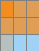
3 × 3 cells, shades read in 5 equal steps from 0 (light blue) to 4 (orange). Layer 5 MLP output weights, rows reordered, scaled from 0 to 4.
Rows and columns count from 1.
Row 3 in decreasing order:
1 0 0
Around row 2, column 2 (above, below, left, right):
3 0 3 3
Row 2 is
3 3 3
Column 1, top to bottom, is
4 3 1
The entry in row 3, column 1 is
1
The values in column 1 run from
1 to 4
